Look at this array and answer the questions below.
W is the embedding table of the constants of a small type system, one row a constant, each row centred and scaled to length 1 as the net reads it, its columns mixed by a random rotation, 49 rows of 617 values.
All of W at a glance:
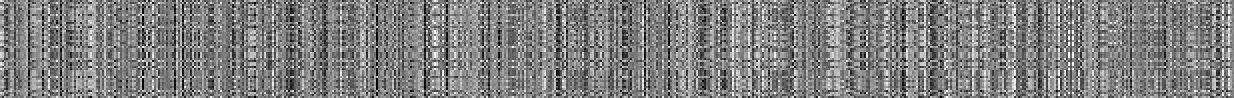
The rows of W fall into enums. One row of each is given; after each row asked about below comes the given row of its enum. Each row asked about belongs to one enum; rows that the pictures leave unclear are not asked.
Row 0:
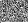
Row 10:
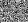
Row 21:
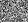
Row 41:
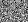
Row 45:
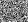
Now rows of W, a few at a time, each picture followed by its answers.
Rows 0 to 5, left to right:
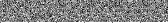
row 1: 45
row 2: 41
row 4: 10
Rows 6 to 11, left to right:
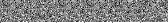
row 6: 41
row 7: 45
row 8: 41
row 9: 41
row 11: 21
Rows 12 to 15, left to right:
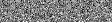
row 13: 45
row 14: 41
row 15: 21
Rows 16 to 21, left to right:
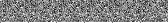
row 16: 0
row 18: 0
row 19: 0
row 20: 41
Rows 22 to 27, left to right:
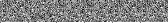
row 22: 0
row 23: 45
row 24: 41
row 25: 41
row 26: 0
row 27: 0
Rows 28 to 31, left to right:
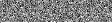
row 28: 0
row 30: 45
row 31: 0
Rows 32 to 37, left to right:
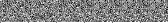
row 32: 0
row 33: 45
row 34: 0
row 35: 41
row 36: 41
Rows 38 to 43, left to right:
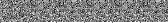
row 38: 45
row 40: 10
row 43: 10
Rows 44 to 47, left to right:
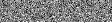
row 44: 41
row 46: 0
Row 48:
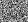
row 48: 45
